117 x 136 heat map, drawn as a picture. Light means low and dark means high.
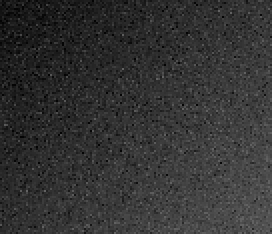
Ninth with the highest average: top left. Stripes: none. Mirror symmetry: none. Slope: up to the top left. Average level on the scale: 80%. Grain: fine.
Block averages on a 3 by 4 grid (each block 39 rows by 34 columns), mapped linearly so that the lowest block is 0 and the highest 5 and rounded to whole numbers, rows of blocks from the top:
5432 / 4321 / 3210
